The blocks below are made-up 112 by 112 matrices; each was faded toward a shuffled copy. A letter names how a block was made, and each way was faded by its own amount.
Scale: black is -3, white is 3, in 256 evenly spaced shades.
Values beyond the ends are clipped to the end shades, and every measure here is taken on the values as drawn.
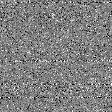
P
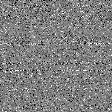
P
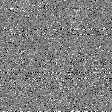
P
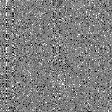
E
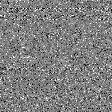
P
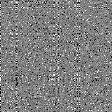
E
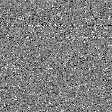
P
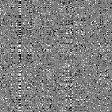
E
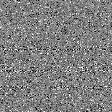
P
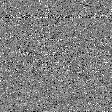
P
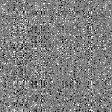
E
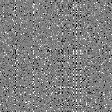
E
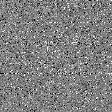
P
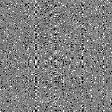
E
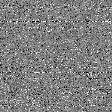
P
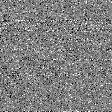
P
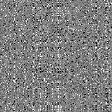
E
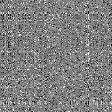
E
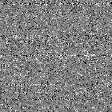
P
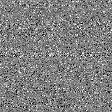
P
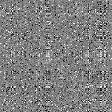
E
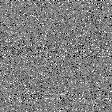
P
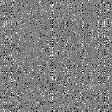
E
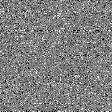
P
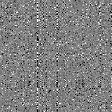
E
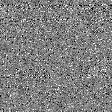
P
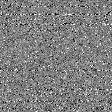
P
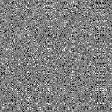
E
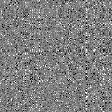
E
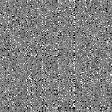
E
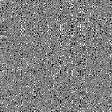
E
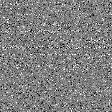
P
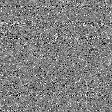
P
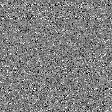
P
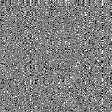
E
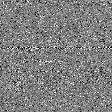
P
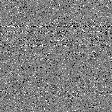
P
